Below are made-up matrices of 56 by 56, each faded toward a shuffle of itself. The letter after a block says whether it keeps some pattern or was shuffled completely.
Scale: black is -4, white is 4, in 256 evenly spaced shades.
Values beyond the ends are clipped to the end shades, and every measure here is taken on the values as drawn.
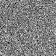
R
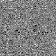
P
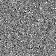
R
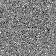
R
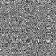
P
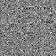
P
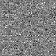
P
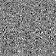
P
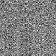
P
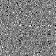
P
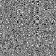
P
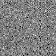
P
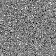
R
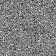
R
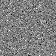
R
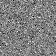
R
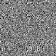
P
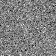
R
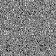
P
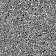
R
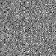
P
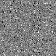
P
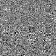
P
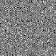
P
